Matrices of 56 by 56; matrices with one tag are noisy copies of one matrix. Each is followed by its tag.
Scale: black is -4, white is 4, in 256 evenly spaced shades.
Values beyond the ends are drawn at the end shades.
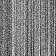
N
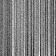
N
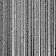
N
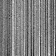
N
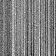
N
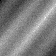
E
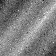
E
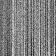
N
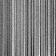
N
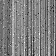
N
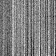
N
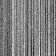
N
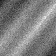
E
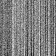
N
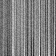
N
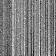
N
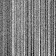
N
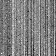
N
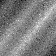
E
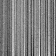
N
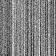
N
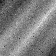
E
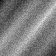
E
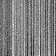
N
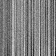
N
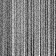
N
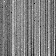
N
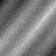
E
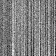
N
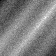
E
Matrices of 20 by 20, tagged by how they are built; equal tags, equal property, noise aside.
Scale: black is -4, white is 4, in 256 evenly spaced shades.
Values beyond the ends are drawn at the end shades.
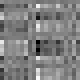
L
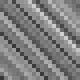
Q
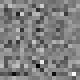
L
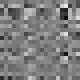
L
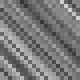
Q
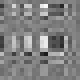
L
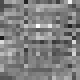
L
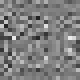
L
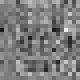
L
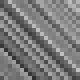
Q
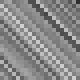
Q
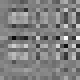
L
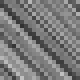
Q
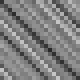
Q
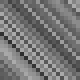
Q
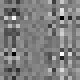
L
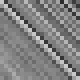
Q
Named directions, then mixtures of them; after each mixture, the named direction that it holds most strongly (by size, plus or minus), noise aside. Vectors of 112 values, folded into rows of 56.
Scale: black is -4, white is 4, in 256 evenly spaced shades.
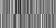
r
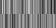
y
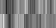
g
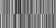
r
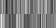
g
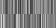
r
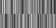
y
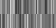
r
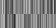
y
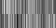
g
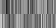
g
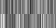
g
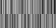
y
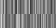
r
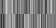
g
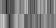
g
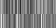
r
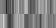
g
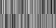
y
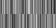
y
